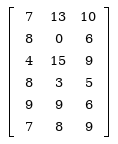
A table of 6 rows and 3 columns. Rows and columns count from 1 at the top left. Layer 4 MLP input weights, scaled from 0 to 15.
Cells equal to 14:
0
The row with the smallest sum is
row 2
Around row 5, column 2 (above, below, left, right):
3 8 9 6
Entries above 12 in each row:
1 0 1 0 0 0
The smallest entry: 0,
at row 2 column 2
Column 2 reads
13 0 15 3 9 8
